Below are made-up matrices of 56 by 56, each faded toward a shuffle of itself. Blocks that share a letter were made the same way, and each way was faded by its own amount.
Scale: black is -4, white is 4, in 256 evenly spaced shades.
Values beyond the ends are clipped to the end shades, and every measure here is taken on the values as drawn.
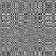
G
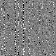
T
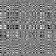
G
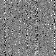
T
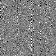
T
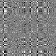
G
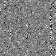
T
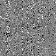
T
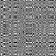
G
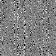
T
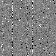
T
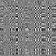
G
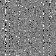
T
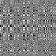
G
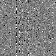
T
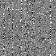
T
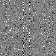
T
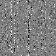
T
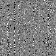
T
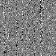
T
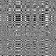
G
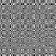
G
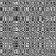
G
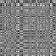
G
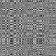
G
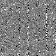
T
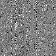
T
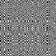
G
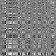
G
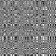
G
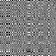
G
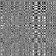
G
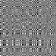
G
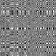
G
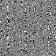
T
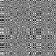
G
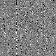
T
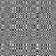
G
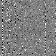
T
